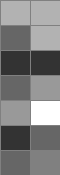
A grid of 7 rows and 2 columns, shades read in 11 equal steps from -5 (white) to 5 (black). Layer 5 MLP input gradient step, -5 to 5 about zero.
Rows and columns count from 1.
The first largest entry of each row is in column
1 1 1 1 1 1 1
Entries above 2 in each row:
0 0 2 0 0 1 0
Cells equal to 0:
1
